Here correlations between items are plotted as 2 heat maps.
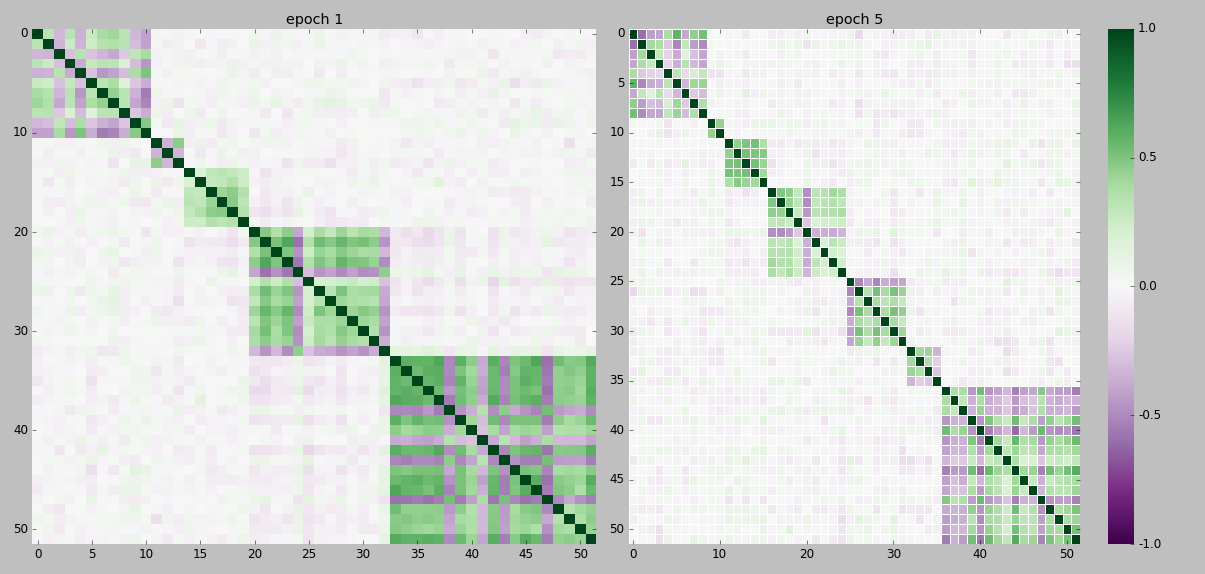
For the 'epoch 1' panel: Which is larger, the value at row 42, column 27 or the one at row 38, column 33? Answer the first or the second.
the first
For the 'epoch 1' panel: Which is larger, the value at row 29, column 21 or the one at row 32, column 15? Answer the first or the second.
the first
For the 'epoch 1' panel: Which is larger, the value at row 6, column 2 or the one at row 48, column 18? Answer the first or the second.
the second
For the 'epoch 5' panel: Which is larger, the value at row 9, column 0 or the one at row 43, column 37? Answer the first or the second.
the first
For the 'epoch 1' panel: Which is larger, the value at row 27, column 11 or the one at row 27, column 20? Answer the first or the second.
the second
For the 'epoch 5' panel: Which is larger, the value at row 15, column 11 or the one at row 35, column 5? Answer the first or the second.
the first
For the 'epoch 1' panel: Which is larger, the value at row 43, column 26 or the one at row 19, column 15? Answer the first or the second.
the second
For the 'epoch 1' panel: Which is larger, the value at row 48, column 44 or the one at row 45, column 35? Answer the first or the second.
the second
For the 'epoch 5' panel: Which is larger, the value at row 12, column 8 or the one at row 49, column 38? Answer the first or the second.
the first
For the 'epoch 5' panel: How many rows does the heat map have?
52
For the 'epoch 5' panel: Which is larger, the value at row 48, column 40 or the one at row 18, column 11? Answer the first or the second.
the second
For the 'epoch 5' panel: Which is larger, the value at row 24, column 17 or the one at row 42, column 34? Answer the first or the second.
the first
